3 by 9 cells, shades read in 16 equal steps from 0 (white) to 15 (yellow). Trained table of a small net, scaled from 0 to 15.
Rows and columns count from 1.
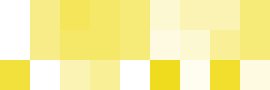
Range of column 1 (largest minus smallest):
13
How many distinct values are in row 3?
8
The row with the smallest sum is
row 3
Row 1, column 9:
9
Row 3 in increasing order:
0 0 1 2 5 7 13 14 15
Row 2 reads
0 8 10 10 9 2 3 7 9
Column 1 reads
0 0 13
